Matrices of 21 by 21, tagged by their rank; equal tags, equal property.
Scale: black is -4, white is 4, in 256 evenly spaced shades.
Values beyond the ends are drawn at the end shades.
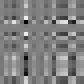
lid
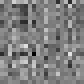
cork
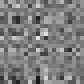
cork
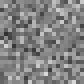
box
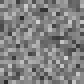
box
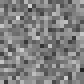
box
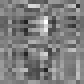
cork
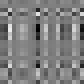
lid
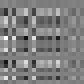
lid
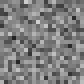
box
